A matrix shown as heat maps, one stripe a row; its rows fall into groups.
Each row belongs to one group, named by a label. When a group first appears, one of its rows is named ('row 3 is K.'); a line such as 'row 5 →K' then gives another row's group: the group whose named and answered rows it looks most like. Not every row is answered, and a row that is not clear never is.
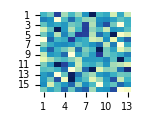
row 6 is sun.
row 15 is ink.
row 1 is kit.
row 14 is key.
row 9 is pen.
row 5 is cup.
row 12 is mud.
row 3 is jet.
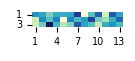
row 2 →pen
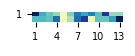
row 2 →mud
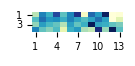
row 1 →cup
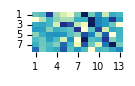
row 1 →kit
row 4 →jet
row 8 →ink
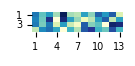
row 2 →key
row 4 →pen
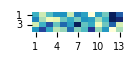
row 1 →ink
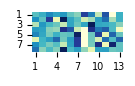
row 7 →jet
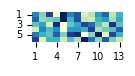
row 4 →pen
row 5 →jet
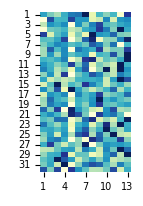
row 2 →sun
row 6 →mud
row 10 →mud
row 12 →jet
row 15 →kit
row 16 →key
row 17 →pen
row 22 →mud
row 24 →jet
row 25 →cup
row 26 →pen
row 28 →ink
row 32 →key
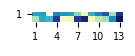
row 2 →mud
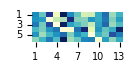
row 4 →mud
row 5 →ink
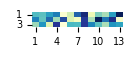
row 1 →mud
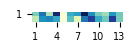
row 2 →pen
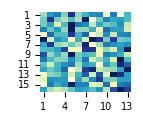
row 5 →sun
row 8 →mud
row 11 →ink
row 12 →mud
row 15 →sun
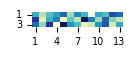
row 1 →ink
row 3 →key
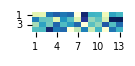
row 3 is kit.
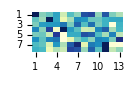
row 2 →kit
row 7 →cup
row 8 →cup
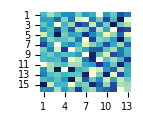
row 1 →ink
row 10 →mud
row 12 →key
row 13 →jet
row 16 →cup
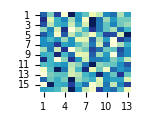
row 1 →key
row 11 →mud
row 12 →kit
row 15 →sun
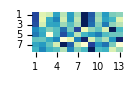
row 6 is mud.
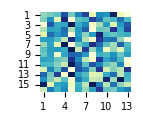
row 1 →cup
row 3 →sun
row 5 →pen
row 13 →key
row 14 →jet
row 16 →pen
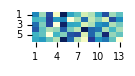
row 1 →key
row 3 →key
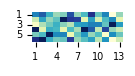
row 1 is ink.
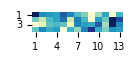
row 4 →pen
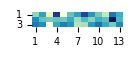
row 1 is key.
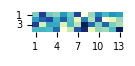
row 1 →sun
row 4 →mud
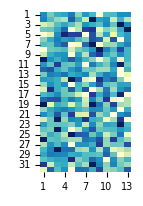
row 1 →ink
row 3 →ink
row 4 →mud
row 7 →mud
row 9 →pen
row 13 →cup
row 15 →pen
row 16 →sun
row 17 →pen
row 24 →kit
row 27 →pen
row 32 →pen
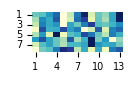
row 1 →mud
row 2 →mud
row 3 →pen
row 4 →sun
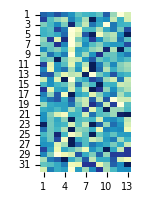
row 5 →mud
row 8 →jet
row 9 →pen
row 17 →key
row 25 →kit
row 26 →key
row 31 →mud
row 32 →pen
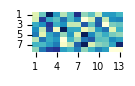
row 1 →kit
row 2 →sun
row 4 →key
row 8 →cup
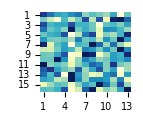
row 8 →ink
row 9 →mud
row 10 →kit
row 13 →key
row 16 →mud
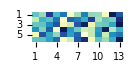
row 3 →mud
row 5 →sun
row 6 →mud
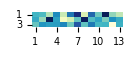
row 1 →cup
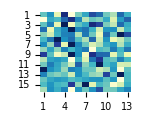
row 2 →sun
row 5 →ink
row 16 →pen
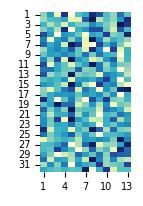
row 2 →mud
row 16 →ink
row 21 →ink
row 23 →ink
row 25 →ink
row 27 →mud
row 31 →pen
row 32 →jet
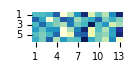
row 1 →mud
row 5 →mud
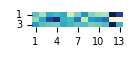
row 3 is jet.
